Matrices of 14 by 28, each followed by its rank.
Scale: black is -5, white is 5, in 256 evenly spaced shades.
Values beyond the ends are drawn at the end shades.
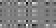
one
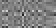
two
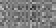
three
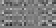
two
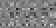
three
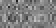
three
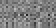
three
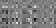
two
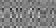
two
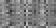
two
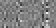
three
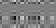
one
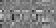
three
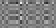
one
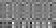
two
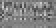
three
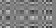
one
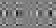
one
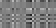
one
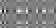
one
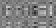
two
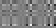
one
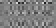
two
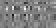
two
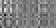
two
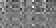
three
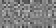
three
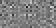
three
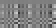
one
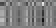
one
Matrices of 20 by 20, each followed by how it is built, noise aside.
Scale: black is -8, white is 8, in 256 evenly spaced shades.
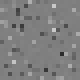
sparse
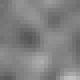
smooth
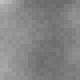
smooth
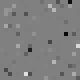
sparse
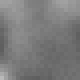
smooth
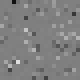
sparse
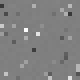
sparse
